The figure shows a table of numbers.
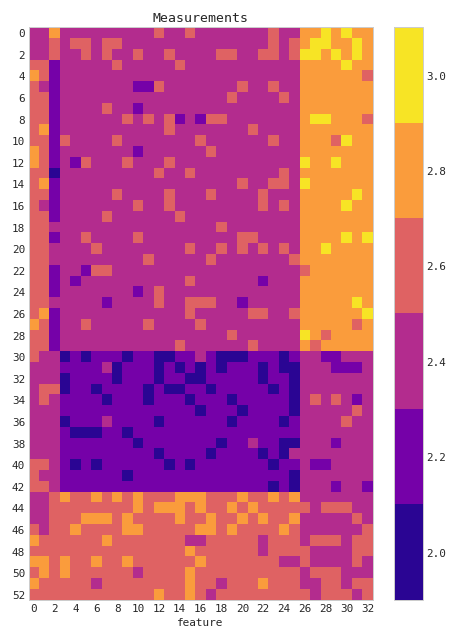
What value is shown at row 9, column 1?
2.8
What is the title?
Measurements
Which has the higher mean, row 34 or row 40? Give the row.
34
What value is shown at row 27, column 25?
2.4
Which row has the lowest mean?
31
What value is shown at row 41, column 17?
2.2
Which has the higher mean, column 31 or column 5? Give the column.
31
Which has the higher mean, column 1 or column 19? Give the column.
1
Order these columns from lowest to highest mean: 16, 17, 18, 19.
18, 19, 16, 17
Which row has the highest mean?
44
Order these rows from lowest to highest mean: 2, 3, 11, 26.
11, 3, 26, 2
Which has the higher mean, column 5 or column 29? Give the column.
29
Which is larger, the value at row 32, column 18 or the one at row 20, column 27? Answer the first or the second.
the second
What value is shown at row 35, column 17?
2.2
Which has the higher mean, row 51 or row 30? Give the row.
51
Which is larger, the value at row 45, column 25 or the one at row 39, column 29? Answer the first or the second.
the first
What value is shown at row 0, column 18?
2.4
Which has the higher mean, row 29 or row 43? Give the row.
43
